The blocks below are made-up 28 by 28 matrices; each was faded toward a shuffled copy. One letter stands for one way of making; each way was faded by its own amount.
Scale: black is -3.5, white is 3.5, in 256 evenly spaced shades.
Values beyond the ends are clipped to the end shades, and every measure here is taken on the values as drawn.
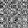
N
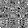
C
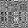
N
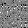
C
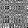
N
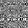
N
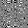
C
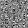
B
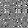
C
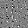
B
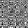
N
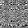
N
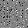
B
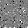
B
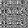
N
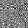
C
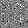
B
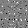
B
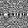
N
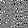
B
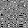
C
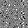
B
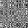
N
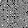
B
